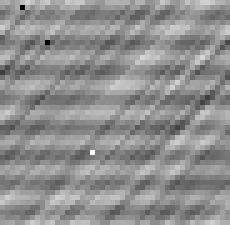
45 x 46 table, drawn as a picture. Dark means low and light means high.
Histogram: bell-shaped. Lone odd cells: 3, 1 higher and 2 lower than their neighbours. Stripes: horizontal, repeating 8 times.
